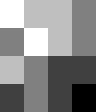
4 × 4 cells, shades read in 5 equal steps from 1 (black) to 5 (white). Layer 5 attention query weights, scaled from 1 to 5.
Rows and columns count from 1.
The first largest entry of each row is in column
1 2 1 2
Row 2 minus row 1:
-2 1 0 0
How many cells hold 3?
5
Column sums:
14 15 12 9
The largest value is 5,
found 2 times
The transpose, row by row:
5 3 4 2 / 4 5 3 3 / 4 4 2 2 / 3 3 2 1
